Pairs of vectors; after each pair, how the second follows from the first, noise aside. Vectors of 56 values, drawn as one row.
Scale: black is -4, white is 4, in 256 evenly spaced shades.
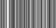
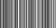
shuffled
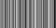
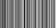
shuffled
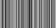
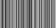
copied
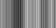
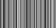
shuffled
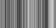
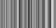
sign-scrambled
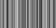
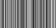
shuffled
